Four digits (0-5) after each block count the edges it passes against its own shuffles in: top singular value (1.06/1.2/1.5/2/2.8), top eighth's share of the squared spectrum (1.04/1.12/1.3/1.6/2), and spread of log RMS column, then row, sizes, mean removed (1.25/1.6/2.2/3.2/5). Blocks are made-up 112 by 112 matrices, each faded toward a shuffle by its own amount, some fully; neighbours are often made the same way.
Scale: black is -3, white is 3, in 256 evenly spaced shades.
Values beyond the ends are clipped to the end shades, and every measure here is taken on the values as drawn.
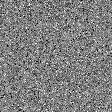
0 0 0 0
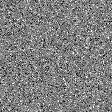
2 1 0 0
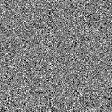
4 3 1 2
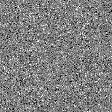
3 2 1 0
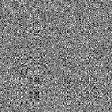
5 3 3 2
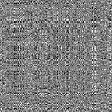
5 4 3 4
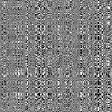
5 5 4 3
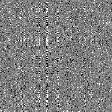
4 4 3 2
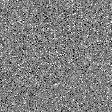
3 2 1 0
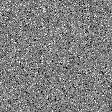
1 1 0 0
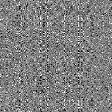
4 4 3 2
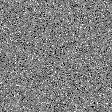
0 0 0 0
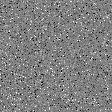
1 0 0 0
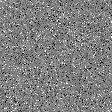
0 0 0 0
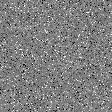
0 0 0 0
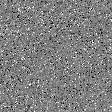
0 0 0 0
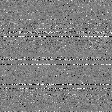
3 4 0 4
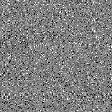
4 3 2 1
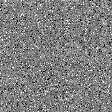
3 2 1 1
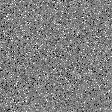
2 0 0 0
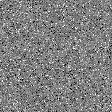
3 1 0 0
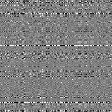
5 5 2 4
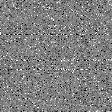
3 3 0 2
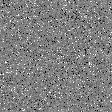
0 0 0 0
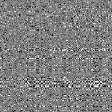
4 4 2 4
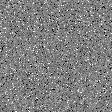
1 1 0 0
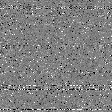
3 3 0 3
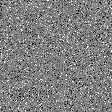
2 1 0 0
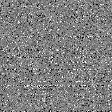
1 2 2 3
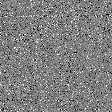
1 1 0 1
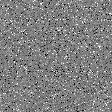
1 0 0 1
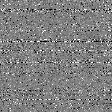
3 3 1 3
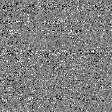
1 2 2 3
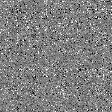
1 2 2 2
